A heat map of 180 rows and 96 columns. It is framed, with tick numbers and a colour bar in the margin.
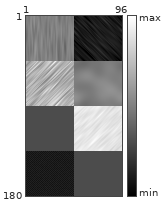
The table splits into 4 rows of 2 panels. Panel 1,1: middling, streaked downward, faint in contrast. Panel 1,2: very low, slanting down to the right, faint in contrast. Panel 2,1: high, slanting up to the right. Panel 2,2: middling, smooth, faint in contrast. Panel 3,1: low, flat. Panel 3,2: very high, slanting up to the right, faint in contrast. Panel 4,1: very low, checkered, faint in contrast. Panel 4,2: low, flat.
